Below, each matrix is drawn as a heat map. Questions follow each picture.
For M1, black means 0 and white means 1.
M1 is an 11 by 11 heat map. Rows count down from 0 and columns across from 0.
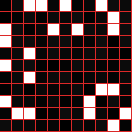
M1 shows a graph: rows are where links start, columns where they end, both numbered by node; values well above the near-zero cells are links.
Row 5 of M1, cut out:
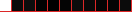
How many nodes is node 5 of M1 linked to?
1
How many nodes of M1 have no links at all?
0
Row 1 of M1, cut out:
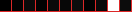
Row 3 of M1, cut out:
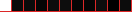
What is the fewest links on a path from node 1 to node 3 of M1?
4
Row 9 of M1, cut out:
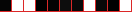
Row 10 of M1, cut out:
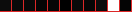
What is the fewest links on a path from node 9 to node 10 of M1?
1
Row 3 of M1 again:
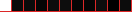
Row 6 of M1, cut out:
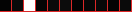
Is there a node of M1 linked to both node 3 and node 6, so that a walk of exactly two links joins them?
no
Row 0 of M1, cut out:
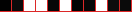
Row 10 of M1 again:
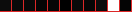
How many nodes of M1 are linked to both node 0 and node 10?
0
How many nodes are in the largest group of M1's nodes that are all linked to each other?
2
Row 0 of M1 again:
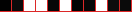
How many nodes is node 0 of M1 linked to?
4
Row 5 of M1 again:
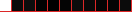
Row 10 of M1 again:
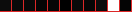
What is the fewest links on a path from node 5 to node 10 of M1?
4
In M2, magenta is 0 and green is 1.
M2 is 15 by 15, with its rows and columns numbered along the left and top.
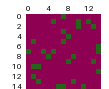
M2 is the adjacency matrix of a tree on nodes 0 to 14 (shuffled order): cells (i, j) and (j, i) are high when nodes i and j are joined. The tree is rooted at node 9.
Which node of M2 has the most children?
7
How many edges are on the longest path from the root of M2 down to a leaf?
8
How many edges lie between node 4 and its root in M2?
2
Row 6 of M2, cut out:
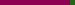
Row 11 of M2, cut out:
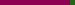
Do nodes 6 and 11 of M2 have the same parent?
yes
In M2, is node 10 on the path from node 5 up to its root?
yes
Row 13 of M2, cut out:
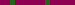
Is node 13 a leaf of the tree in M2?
no
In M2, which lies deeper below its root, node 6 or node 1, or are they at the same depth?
node 6
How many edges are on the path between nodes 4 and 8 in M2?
1
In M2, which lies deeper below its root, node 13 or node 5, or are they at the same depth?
node 5
